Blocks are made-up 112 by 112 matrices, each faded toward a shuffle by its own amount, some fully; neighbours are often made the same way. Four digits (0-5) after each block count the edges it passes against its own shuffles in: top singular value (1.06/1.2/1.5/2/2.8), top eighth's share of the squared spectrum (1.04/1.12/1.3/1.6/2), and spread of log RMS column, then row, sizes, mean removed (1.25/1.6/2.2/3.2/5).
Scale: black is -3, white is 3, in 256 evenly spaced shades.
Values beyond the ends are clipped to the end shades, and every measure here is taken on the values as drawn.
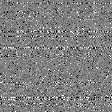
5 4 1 3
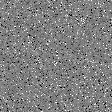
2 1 0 0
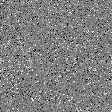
2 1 0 0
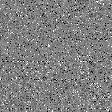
3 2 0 1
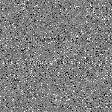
3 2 1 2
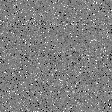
2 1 0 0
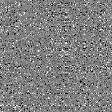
4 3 2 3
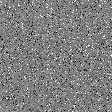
0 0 0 0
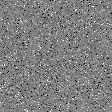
0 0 0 0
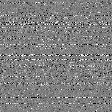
2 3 0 4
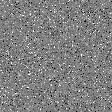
0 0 0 0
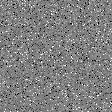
0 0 0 1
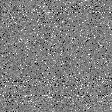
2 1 0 2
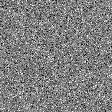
2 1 0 0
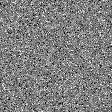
2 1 0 0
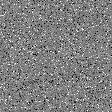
0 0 0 0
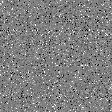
3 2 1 1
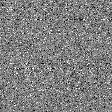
1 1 0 3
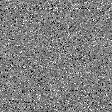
1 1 0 2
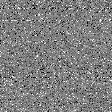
1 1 0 2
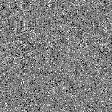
3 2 1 1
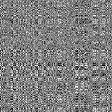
5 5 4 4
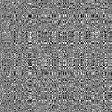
5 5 4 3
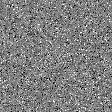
0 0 0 0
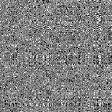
4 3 2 2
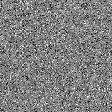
3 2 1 0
